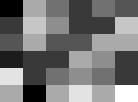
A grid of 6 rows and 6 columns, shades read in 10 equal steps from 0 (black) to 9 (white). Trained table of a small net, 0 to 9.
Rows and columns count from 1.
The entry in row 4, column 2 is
2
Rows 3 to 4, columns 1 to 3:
3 6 3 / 1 2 2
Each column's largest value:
8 7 6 8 6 9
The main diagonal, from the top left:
0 7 3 6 4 9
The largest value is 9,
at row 6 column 6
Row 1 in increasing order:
0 2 3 4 4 6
